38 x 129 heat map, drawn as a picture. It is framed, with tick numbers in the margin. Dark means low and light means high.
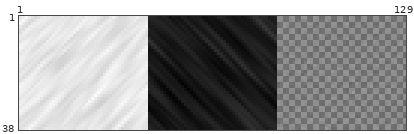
The table splits into one row of 3 panels. Panel 1,1: very high, slanting up to the right, faint in contrast. Panel 1,2: very low, slanting down to the right, faint in contrast. Panel 1,3: middling, checkered.
